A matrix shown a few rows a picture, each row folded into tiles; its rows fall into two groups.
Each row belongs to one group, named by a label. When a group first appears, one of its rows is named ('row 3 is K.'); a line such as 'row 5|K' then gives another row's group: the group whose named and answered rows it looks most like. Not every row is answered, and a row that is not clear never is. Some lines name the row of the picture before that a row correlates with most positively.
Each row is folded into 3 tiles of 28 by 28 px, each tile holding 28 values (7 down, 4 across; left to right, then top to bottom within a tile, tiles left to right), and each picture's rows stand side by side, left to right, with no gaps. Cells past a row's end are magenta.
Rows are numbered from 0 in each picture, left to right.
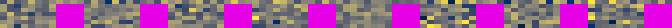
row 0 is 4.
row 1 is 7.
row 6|4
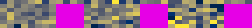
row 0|4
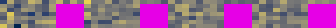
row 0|4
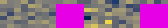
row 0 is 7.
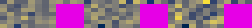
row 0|4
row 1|4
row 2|4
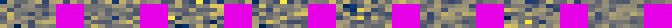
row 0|4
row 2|7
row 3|7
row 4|4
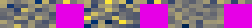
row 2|4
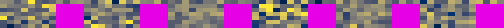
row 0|7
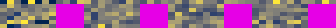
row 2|4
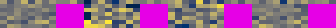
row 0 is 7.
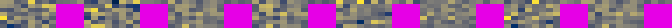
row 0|7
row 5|7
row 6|7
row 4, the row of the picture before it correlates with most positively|0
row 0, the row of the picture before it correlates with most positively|2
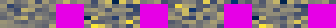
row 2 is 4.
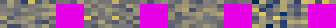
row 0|7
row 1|7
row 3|4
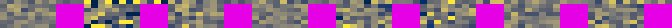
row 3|7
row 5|7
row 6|4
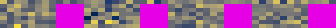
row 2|7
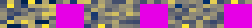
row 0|7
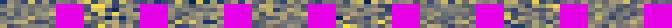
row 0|7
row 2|7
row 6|7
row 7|4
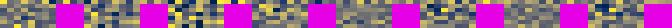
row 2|4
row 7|4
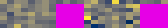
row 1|7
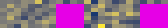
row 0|4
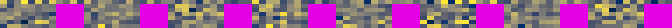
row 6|4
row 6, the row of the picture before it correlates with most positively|0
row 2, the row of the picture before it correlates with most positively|1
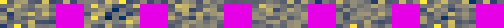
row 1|4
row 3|4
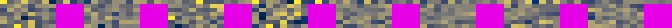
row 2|7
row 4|7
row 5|7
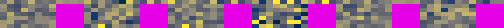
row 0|4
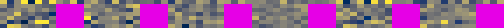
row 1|7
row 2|4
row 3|7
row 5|7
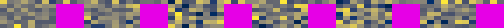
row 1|7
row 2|4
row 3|7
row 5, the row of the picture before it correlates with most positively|0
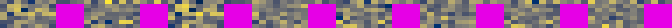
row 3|7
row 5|4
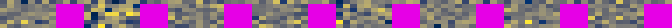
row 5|4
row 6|7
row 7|7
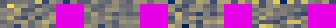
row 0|4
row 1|4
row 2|4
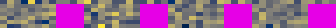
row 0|7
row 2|4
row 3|4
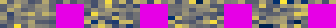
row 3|7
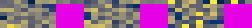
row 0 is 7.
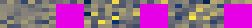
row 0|7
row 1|7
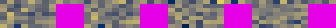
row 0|4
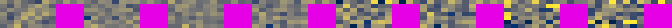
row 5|4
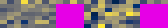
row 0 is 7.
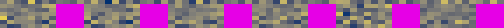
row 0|7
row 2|7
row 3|7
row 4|7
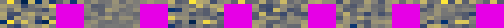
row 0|7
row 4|4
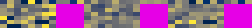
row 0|7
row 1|4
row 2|7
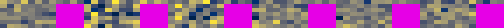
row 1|4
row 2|4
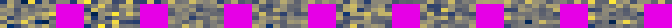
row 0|7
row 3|4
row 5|4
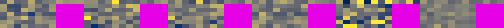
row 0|4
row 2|7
